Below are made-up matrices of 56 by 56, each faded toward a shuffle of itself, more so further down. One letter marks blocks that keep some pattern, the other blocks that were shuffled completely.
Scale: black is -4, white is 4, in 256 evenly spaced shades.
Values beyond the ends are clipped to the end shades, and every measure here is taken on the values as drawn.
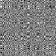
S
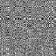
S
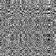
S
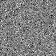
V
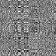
S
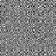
S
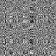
S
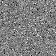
V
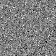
V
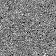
V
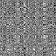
S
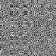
S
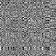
S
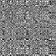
S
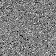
V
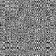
S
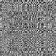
S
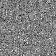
V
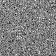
V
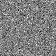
V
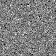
V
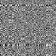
S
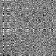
S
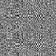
S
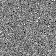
V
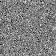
V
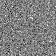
V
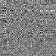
S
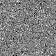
V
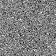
V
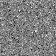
V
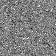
V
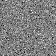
V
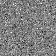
V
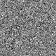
V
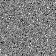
V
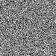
V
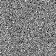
V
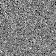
V
